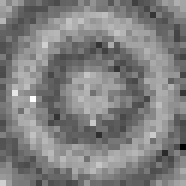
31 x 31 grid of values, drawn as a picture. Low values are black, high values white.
Rings spread out from the centre. The values follow a bell shape. No row or column stands out.
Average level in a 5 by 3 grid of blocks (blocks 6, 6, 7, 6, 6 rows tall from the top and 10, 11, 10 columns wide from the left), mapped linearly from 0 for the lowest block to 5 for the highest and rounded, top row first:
1 5 1 | 3 0 3 | 3 5 3 | 3 0 3 | 1 4 1
